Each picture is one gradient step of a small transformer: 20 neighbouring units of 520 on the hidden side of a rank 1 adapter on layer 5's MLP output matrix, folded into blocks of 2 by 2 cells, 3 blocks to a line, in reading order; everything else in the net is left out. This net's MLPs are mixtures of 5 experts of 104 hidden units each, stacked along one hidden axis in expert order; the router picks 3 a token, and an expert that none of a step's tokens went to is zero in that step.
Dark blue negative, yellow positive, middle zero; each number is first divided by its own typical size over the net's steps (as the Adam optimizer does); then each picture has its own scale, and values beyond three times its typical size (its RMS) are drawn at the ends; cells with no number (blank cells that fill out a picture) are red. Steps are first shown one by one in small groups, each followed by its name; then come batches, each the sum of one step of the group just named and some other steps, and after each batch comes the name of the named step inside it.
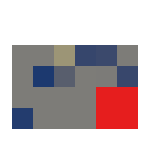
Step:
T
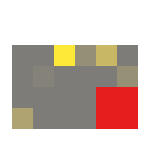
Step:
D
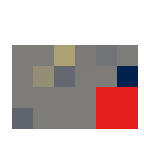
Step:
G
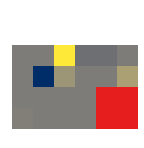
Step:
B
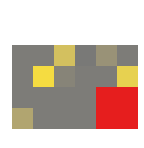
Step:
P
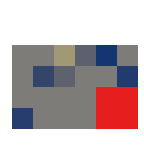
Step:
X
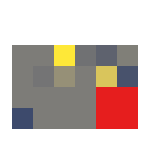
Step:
B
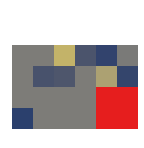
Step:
T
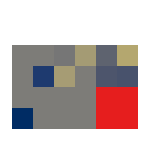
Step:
X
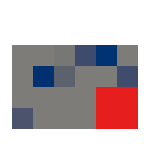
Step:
X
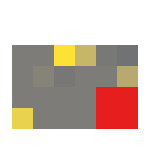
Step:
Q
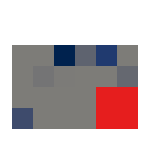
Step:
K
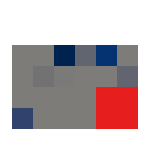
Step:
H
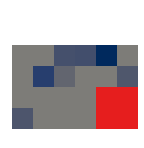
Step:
H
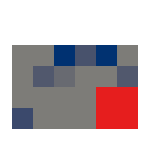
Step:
H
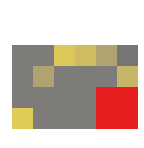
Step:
Q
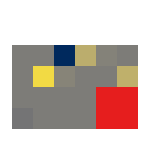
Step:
H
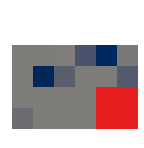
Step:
Q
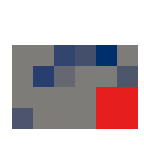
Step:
K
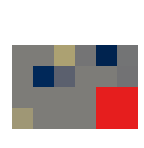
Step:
Q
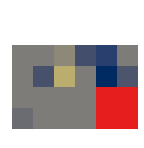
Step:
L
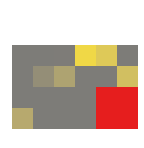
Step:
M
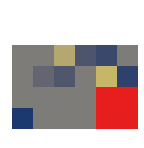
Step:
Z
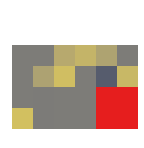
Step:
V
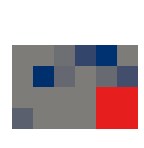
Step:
L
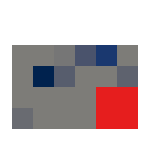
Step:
M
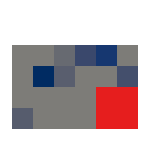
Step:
M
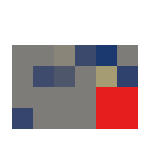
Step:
Z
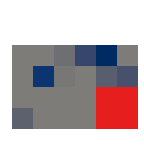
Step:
L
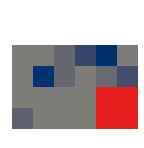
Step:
L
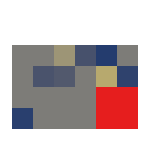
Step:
Z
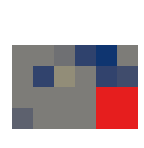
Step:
L
